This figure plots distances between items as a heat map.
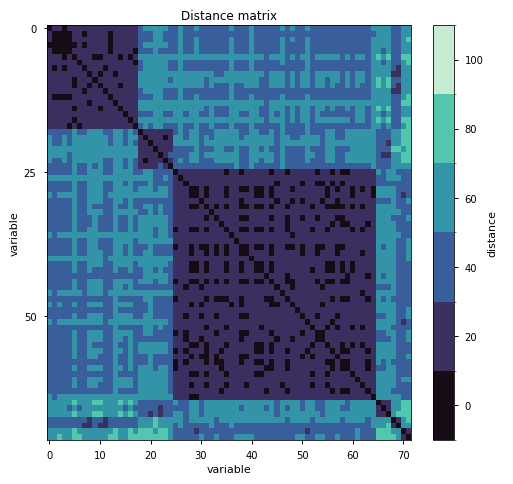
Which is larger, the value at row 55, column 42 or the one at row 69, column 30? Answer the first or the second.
the second
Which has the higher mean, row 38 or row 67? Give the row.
67
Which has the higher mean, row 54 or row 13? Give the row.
13
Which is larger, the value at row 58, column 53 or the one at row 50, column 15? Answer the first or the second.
the second
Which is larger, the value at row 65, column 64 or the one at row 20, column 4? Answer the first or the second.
the first
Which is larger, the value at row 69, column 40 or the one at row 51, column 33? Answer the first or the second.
the first
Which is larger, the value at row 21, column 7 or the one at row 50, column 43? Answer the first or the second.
the first
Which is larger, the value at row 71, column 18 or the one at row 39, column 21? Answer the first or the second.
the first
